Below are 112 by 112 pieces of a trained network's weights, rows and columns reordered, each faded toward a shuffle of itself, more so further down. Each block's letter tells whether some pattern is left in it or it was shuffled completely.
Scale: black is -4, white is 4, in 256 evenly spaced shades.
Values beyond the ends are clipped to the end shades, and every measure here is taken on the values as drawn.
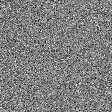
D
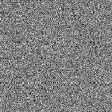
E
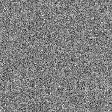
E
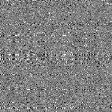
E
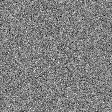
D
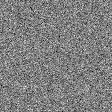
D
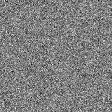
E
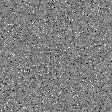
D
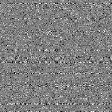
E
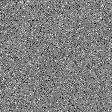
D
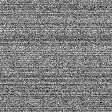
E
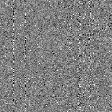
E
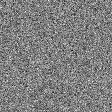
D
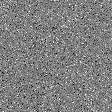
D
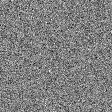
D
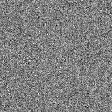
E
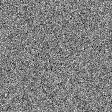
D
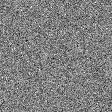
D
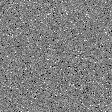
D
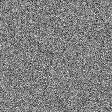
D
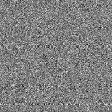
E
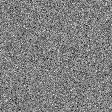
D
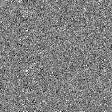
E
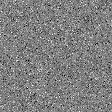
D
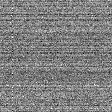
E
